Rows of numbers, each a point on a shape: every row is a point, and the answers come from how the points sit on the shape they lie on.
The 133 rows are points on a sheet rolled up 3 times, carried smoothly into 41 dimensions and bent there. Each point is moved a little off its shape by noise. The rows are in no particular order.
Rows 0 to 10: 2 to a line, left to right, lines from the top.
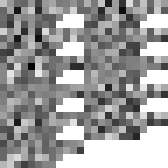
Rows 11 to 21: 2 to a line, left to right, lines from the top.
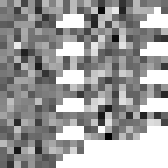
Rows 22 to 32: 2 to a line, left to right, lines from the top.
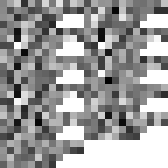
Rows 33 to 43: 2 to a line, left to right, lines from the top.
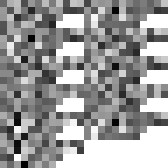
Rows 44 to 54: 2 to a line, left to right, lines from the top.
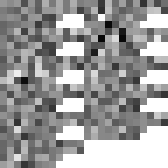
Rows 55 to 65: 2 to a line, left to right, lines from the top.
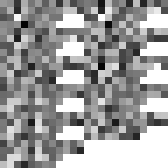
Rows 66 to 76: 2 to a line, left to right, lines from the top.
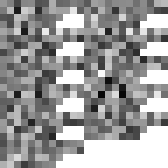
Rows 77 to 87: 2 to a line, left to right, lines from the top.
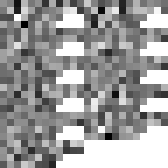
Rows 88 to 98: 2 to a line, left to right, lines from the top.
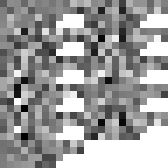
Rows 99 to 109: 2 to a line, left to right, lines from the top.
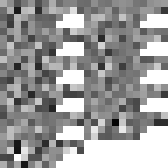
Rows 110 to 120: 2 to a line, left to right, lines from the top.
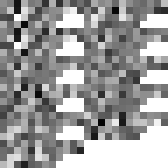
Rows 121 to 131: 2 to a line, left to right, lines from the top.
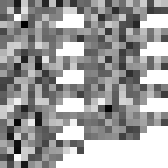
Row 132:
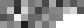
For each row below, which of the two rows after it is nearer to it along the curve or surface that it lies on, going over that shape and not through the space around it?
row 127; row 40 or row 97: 40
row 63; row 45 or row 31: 45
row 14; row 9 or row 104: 9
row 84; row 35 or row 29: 35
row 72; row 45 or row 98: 45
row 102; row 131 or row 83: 83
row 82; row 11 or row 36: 11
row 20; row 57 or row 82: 57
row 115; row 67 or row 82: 67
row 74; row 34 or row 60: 34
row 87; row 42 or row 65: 42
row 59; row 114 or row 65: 65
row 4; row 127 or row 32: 127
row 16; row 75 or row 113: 113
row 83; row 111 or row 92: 92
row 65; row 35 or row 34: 34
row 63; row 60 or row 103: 103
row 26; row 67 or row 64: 67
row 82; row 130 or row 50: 130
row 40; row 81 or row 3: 3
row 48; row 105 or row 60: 105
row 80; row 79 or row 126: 79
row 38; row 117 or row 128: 128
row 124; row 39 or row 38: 39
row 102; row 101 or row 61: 61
